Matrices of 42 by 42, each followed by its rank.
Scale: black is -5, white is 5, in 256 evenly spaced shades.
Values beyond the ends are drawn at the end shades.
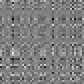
three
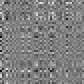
three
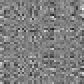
five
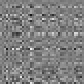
three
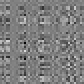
three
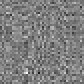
five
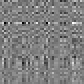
three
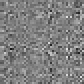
five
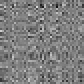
five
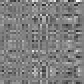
three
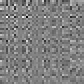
three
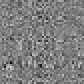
five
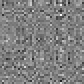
five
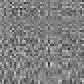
five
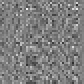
five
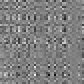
three
